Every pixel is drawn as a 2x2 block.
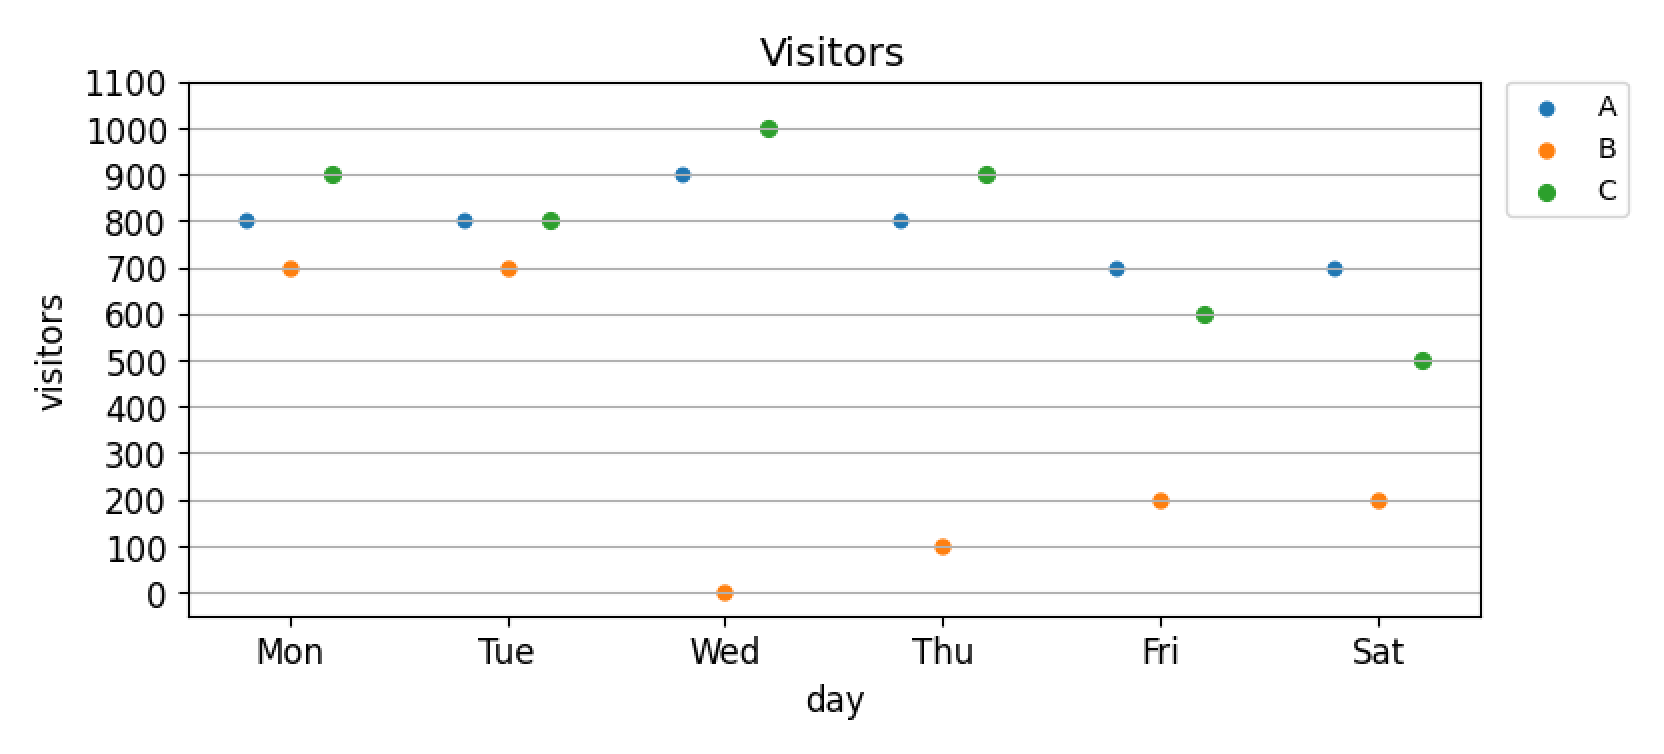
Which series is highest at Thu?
C
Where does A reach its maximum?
Wed
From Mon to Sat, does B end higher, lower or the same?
lower
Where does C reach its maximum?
Wed
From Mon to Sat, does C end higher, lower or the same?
lower
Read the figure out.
Title: Visitors
x-axis: day, ticks Mon Tue Wed Thu Fri Sat
y-axis: visitors, ticks 0 100 200 300 400 500 600 700 800 900 1000 1100
Legend: A, B, C
Values:
A: 800 800 900 800 700 700
B: 700 700 0 100 200 200
C: 900 800 1000 900 600 500
